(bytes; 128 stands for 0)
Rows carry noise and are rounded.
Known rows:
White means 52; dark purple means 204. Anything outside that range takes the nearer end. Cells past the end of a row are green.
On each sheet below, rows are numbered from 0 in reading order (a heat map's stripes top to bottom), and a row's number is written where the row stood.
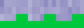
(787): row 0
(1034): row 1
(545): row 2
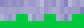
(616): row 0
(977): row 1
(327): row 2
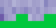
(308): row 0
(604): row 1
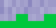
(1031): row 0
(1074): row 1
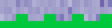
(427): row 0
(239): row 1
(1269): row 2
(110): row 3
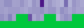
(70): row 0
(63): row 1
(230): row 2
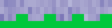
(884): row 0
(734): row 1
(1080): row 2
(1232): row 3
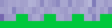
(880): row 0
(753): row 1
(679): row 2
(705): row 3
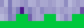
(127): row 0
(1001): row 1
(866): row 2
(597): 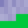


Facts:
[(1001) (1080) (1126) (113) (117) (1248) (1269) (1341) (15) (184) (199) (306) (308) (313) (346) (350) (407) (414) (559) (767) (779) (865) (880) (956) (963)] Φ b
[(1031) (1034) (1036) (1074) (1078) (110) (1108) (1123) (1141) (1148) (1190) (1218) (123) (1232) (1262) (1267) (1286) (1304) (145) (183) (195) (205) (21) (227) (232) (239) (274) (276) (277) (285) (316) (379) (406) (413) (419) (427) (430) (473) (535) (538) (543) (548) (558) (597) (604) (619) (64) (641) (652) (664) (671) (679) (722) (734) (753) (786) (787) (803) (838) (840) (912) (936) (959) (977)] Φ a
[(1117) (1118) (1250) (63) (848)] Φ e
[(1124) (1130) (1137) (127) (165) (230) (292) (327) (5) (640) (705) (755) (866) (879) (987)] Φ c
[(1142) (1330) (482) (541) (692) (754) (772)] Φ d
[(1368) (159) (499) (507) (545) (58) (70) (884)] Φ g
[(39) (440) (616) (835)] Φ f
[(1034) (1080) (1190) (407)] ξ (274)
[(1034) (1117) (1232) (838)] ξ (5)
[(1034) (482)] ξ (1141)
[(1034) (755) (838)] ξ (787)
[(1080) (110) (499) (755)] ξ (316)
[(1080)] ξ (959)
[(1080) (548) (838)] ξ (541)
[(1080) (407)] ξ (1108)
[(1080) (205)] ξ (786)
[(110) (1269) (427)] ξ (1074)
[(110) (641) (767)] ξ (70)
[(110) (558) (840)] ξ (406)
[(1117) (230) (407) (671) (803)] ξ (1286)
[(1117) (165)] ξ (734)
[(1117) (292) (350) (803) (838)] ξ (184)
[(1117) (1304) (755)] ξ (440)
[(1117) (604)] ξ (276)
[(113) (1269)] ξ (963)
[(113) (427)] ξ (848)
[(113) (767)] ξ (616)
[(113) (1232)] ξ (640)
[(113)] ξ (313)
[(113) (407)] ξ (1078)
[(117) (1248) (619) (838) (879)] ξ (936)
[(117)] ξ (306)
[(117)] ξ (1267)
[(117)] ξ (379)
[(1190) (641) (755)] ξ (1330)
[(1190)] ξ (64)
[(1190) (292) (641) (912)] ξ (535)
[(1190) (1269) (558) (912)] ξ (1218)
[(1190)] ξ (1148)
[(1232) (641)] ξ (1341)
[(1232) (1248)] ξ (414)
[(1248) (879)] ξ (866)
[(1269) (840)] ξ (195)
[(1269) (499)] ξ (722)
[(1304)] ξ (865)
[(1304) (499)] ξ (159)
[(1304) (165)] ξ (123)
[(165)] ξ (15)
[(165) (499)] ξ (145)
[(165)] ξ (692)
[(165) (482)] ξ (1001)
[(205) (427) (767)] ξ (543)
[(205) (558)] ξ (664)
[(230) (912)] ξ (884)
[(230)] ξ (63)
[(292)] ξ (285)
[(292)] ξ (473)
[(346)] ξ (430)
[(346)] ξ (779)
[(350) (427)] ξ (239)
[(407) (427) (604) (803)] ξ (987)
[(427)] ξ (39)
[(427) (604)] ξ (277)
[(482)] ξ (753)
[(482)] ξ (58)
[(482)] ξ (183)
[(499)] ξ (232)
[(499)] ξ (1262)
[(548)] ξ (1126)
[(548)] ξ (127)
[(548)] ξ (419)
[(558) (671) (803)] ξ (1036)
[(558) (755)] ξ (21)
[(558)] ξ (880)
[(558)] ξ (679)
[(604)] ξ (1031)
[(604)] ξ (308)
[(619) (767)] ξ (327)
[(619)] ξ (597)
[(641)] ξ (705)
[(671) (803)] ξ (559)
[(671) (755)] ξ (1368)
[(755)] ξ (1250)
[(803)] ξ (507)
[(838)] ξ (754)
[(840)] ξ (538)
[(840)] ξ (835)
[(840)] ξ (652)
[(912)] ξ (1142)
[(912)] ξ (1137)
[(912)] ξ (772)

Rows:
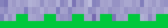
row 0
(306)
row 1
(1141)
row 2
(499)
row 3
(1137)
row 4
(414)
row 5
(664)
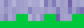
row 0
(1248)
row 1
(1304)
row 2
(1250)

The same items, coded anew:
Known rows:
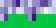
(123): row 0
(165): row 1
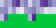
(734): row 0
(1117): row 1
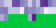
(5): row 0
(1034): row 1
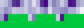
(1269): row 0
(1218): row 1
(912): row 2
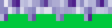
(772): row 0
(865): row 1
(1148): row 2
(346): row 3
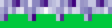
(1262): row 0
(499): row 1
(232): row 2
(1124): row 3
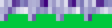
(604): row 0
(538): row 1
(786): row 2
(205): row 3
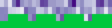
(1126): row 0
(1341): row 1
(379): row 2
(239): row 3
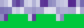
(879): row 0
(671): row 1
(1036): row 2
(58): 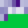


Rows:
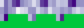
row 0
(1304)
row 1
(63)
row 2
(110)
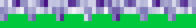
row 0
(419)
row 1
(835)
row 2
(755)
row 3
(1286)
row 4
(117)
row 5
(127)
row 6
(1330)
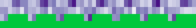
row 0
(308)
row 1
(848)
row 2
(1118)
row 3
(619)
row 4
(866)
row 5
(430)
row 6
(407)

